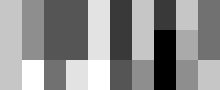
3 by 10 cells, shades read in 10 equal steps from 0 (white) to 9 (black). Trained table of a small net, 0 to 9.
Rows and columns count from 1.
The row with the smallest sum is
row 3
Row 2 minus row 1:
0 0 0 0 0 0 0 2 1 0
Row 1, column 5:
1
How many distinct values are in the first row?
6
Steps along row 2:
up up same down up down up down up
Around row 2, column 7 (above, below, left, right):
2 4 7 9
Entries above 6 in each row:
2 2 1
